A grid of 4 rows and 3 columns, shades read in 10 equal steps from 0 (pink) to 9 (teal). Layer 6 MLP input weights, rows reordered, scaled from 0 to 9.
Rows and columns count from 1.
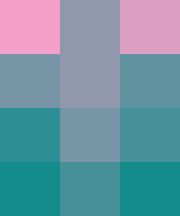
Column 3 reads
1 6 7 9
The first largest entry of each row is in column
2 3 1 1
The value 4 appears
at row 1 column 2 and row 2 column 2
